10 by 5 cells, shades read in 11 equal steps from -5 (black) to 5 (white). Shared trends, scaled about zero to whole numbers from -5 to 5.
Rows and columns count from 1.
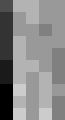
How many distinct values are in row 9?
4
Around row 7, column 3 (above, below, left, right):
2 1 2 2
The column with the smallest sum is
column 1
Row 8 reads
-5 3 1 2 1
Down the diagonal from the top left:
-2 1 1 1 0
